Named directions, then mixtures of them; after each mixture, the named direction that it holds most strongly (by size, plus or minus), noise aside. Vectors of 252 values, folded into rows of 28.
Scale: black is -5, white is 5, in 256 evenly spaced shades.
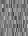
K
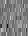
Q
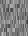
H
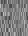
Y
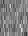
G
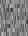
H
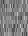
G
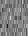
Q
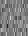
Q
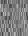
Y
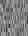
H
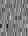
Q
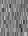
G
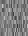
K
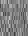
Y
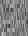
H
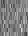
G
